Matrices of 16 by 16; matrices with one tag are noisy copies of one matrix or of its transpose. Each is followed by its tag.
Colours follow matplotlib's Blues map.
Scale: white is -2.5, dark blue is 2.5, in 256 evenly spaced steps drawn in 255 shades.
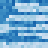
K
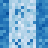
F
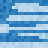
K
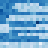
K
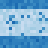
F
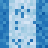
F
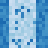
F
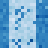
F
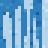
K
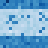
F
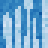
K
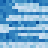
K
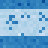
F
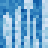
K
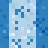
F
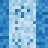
F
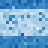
F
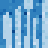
K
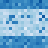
F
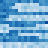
K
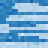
K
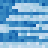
K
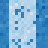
F
